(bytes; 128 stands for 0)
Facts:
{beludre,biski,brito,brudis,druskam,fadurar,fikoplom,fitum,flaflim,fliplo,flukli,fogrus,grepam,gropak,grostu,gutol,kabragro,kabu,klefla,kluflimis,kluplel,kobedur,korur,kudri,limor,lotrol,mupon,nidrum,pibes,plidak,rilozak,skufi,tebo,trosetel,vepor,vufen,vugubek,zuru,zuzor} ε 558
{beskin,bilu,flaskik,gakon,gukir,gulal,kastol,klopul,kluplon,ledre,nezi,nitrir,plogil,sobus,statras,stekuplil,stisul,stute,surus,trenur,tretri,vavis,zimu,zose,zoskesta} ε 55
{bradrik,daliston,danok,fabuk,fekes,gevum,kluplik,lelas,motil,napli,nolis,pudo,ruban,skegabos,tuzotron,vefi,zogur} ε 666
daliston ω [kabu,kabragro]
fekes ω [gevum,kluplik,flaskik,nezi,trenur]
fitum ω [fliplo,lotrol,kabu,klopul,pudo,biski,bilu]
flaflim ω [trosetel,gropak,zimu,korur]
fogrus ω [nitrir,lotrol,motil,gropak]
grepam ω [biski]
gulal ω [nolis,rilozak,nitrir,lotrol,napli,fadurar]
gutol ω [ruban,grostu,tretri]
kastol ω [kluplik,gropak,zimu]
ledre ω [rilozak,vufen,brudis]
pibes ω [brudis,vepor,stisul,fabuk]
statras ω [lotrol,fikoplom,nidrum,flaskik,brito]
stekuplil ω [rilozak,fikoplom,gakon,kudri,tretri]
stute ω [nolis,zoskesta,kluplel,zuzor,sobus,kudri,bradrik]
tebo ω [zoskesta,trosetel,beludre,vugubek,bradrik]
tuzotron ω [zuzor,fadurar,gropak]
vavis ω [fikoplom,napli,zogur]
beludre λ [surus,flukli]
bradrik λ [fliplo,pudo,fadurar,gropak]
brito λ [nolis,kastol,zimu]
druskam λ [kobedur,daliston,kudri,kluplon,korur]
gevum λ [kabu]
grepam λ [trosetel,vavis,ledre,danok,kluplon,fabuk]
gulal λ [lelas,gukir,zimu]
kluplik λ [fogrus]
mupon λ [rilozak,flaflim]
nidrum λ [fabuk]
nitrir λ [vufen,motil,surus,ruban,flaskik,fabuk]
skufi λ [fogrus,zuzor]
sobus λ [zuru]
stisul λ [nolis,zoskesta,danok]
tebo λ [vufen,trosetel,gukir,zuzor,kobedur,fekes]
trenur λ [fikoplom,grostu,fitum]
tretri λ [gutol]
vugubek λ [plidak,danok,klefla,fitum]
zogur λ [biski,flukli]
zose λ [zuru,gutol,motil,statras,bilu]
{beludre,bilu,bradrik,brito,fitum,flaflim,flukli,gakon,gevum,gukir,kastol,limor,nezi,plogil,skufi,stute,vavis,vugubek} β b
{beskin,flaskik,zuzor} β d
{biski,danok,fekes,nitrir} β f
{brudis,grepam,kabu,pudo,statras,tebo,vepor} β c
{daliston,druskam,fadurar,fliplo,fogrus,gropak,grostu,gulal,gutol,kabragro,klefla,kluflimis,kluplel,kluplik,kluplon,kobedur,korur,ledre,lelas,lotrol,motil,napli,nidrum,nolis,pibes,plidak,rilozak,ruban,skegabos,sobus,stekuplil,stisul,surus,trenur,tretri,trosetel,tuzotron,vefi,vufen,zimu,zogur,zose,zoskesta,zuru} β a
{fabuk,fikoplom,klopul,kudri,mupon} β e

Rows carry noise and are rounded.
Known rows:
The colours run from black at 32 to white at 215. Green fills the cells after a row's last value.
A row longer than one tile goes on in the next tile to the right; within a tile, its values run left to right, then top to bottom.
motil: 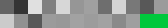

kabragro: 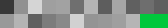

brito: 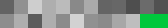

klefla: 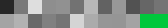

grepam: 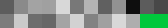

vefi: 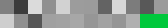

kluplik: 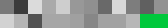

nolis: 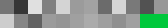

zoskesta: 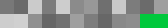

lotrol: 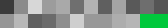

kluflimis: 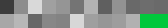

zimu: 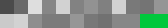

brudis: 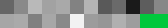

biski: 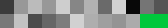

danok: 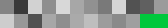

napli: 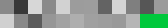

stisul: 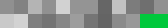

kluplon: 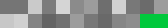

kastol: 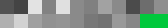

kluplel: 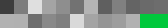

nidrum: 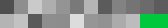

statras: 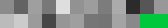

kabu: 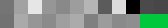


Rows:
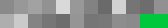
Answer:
klopul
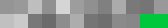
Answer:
beskin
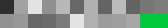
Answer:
fliplo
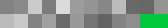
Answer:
gukir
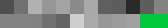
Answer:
fikoplom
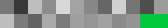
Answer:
fabuk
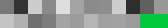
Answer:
fekes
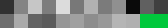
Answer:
fitum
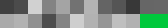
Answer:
gutol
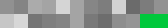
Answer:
nitrir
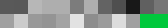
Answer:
tebo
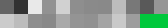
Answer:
tuzotron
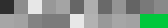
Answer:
fadurar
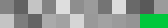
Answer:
pudo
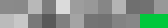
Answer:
flaskik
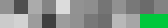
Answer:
gulal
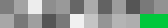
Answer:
rilozak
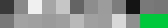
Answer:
flaflim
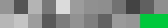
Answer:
vavis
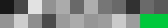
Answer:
fogrus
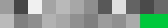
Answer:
gevum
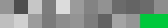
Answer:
stute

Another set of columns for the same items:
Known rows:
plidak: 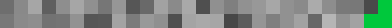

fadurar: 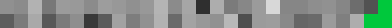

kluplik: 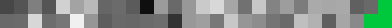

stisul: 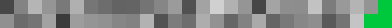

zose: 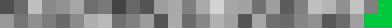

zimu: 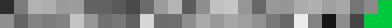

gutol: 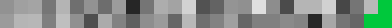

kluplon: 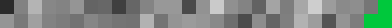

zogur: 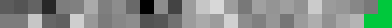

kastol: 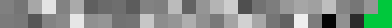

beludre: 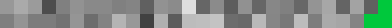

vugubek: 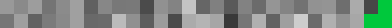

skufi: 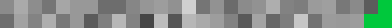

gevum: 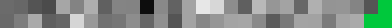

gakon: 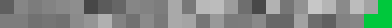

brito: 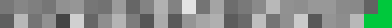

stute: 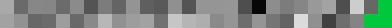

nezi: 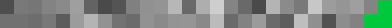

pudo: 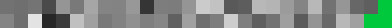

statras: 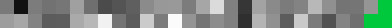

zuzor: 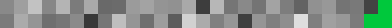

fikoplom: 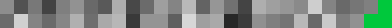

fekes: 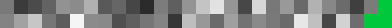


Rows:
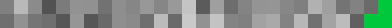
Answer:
flukli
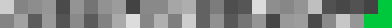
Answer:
fitum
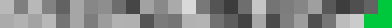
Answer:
grepam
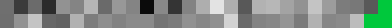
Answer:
napli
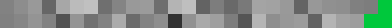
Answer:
vepor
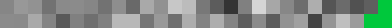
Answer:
kabu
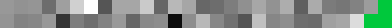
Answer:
brudis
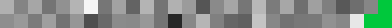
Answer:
pibes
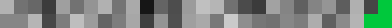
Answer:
bradrik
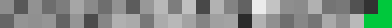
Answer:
lotrol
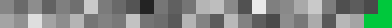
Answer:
daliston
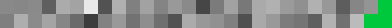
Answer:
rilozak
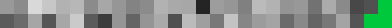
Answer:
gropak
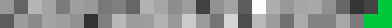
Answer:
fogrus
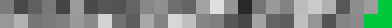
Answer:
vavis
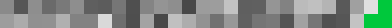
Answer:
stekuplil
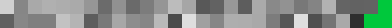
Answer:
flaflim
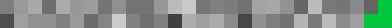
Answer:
mupon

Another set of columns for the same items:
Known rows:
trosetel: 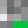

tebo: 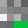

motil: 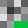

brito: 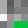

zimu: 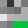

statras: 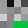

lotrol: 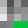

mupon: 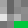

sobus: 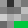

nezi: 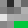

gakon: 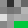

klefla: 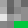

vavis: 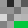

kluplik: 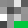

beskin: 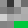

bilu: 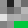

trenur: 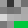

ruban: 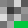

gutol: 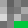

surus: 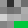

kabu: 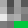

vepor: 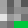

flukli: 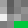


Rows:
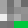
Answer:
zuzor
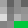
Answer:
fikoplom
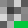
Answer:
zogur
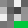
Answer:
tuzotron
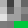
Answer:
biski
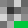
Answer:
fabuk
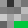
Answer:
tretri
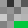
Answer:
ledre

